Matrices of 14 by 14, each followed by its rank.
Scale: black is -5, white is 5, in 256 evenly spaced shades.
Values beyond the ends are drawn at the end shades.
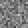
full rank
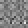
three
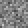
full rank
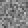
full rank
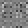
two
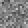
full rank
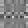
two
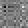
two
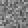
full rank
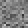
three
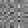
two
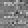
three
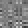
two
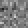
three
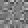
three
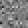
three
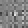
two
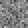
full rank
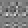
two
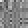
three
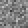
full rank
